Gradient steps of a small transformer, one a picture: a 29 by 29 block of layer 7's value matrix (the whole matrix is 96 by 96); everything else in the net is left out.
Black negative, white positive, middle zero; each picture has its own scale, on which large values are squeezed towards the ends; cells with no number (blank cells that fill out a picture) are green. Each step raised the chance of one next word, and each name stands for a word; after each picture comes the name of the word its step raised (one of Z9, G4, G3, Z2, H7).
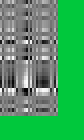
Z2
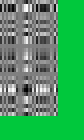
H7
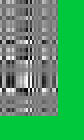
Z2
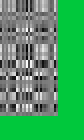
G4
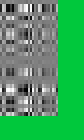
H7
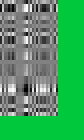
H7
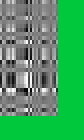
Z2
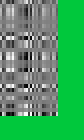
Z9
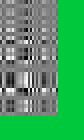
Z2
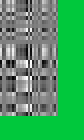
G4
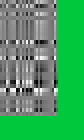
Z2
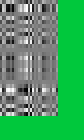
H7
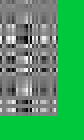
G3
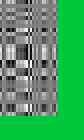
G4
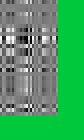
G3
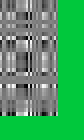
Z9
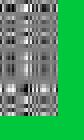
H7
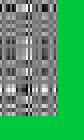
H7
